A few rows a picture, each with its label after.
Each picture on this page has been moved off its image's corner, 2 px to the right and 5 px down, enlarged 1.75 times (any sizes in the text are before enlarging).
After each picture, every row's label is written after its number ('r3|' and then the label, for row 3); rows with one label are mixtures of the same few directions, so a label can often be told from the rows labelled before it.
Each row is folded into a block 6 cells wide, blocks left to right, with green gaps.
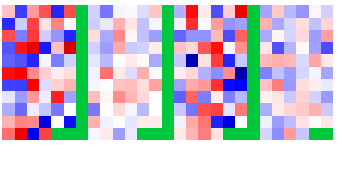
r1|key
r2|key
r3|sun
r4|key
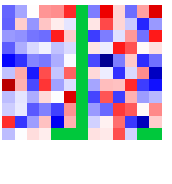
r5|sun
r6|sun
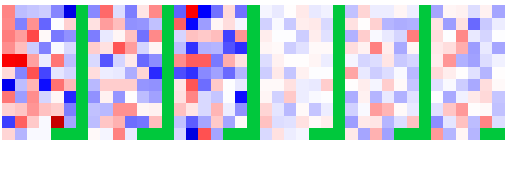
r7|sun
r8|sun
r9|key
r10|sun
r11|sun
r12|sun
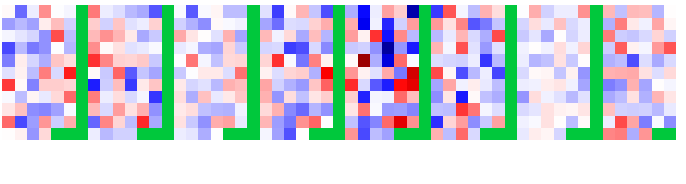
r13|sun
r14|sun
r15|sun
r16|sun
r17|sun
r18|sun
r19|sun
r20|key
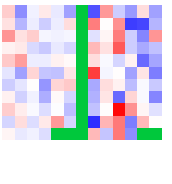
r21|sun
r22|sun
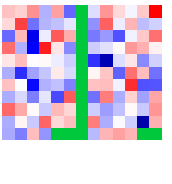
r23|key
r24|sun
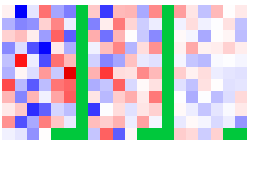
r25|sun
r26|key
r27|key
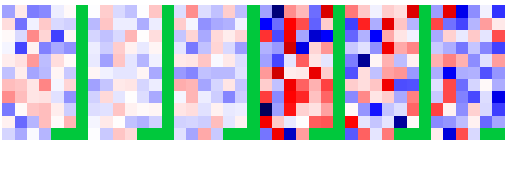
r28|key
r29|sun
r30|key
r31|key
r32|sun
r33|key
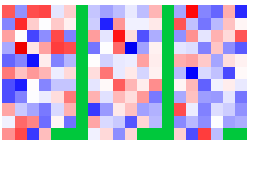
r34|key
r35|key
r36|key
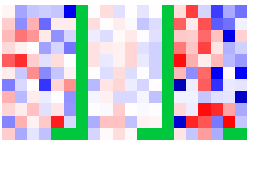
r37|sun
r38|sun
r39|sun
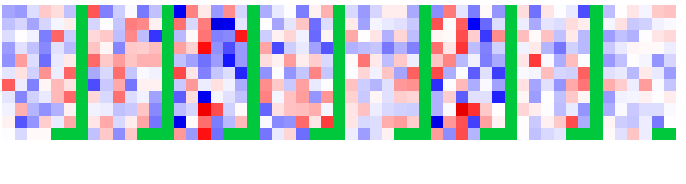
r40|sun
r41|sun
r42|sun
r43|key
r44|sun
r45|sun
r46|sun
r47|sun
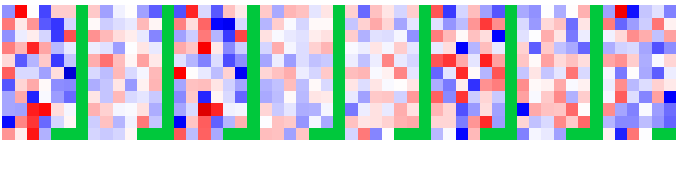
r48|sun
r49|sun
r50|sun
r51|key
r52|key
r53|sun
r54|key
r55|key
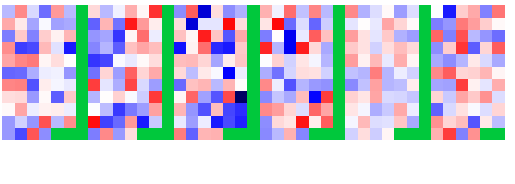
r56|key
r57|sun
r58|key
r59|key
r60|sun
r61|key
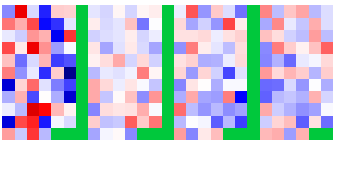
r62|sun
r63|key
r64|key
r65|key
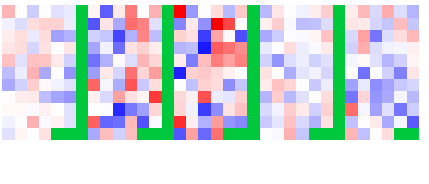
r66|sun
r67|sun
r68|sun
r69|sun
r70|key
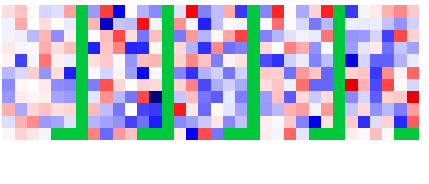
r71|sun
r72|key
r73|key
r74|sun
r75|sun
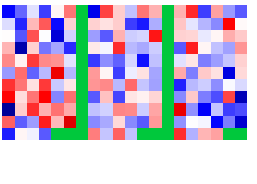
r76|key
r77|sun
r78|key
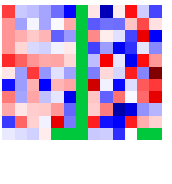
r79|sun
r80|sun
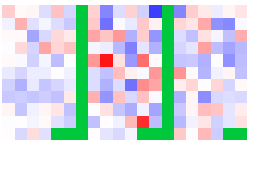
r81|key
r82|sun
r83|sun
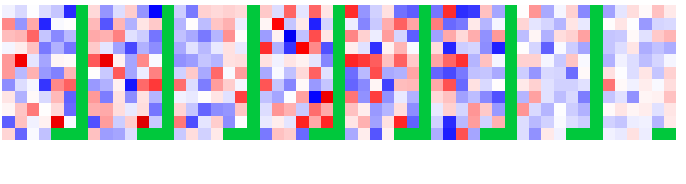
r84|sun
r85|sun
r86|sun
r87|key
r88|sun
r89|key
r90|key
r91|sun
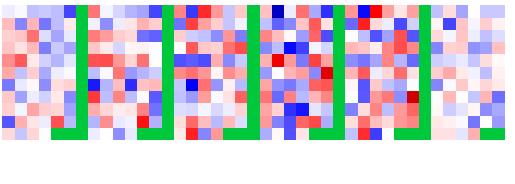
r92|sun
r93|sun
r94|key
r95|sun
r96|key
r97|key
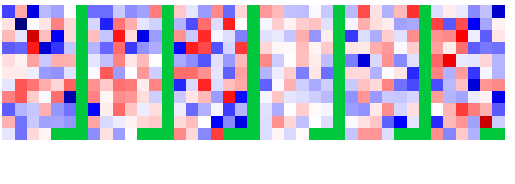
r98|key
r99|key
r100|key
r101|sun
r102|sun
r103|sun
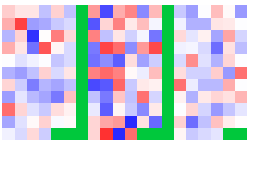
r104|key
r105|key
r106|sun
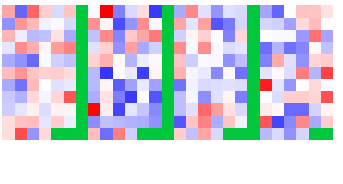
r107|key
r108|key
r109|sun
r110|sun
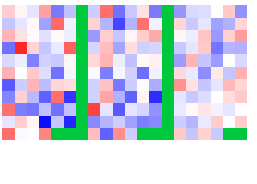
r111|key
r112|key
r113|sun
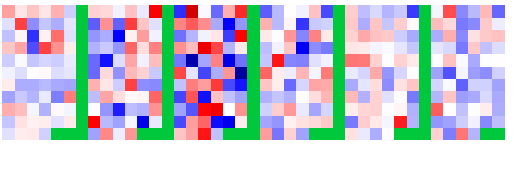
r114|key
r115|sun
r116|sun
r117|sun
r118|sun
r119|key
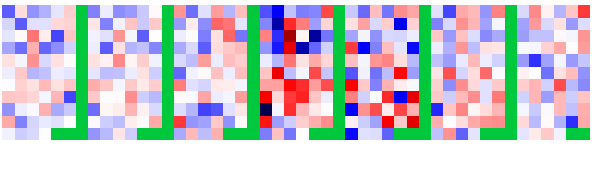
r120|key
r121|key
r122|sun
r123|key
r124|key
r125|key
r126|sun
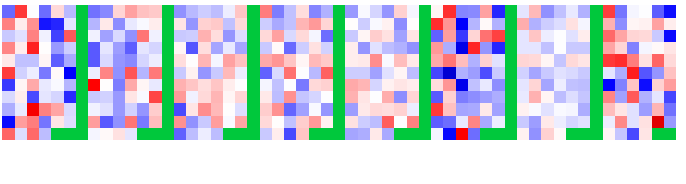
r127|sun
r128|sun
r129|key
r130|sun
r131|key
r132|key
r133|key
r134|sun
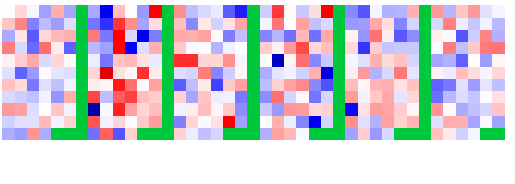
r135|key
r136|key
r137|sun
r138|sun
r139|key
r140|key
